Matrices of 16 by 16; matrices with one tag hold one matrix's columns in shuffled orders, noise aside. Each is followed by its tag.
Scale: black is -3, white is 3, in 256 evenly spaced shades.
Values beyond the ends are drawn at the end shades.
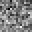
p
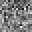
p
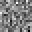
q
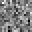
q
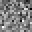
p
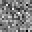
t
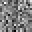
q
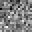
p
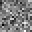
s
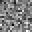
s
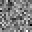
s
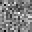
t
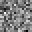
t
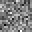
s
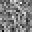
q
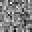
q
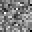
t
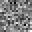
s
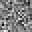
s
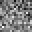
p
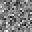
s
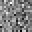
q
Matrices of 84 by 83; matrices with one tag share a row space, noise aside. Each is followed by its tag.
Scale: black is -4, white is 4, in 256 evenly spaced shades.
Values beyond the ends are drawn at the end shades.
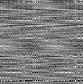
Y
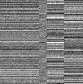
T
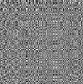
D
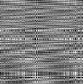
Y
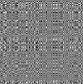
D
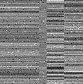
T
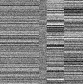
T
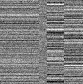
T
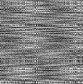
Y
